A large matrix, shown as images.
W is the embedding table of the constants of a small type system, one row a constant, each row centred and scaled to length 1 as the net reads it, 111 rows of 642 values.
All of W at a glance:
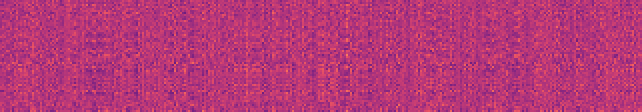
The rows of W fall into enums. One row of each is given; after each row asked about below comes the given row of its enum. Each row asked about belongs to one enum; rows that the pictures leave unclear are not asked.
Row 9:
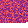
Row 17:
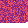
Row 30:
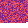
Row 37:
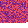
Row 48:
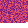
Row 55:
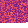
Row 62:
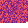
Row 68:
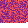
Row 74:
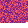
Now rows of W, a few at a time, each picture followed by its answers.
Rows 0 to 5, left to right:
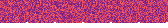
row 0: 17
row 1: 48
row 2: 37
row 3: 48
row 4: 17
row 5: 17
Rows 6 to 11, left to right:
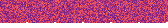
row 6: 37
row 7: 30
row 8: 62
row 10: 30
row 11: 17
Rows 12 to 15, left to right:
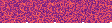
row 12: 55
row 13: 55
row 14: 30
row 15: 48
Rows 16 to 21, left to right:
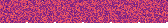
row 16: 74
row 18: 55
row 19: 17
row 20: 37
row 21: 9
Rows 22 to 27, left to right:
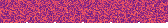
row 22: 68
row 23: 17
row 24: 17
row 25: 68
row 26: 9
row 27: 55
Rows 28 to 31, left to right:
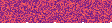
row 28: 55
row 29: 74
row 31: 68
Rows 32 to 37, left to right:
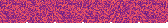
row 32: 37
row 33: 17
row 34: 37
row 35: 68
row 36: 62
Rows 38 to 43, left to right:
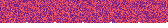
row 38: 55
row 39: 17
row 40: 9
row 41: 17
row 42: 68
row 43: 37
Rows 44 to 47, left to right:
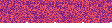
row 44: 48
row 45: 37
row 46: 37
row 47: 55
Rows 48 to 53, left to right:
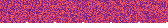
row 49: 48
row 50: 9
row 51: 30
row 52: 17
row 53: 37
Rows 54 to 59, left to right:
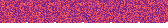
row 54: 55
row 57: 30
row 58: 48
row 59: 17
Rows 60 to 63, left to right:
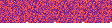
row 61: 74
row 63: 62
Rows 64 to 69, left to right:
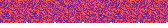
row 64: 68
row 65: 68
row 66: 17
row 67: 9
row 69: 68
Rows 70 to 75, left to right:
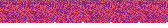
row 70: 37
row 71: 37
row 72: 48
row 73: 37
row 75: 37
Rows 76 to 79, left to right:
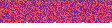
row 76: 68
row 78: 55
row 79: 48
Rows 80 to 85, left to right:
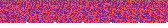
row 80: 37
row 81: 48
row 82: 48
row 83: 55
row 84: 68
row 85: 68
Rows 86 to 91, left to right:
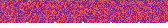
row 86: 55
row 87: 62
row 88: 62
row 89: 68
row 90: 17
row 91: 17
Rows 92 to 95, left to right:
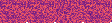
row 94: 48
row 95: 37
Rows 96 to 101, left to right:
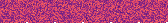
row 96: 68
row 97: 30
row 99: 30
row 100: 74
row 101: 68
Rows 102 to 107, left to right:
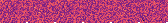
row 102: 62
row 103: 55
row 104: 62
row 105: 48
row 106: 55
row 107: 30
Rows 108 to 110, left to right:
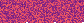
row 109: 55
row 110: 55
